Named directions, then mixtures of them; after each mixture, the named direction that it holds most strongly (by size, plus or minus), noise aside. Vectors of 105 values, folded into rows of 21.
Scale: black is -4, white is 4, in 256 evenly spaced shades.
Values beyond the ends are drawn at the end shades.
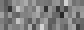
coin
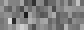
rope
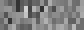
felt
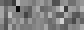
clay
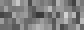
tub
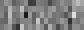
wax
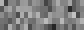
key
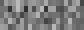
felt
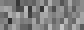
felt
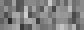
felt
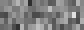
tub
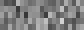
clay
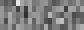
clay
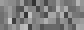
rope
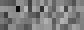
felt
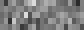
rope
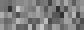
coin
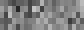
felt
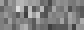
felt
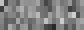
key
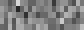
clay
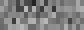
rope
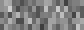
coin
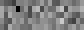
clay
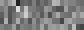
clay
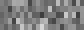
tub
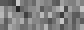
clay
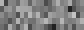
key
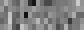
wax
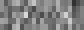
wax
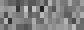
felt
